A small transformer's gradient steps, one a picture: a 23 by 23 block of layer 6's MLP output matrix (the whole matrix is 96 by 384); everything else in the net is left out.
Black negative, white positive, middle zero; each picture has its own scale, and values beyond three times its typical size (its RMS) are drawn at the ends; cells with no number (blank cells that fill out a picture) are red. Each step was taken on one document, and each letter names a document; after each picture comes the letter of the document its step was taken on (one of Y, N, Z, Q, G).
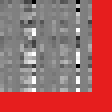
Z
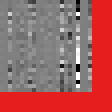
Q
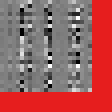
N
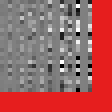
Q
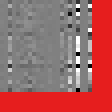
Q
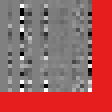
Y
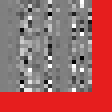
N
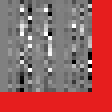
N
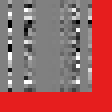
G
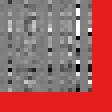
Q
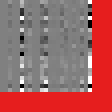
Y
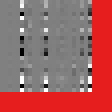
Y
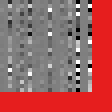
Q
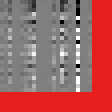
Z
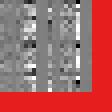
Z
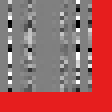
G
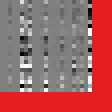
Y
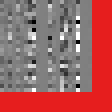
Z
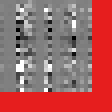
N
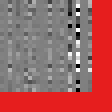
Q
